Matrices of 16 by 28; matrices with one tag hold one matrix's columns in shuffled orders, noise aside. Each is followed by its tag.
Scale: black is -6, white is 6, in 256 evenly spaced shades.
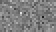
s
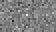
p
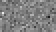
s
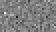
s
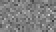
p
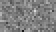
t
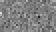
s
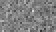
t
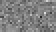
s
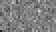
t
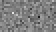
s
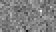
t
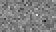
p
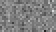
t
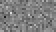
s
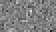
t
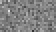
t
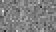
t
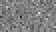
s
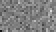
t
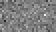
p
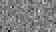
t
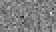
s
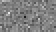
s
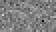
p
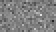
p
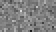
t
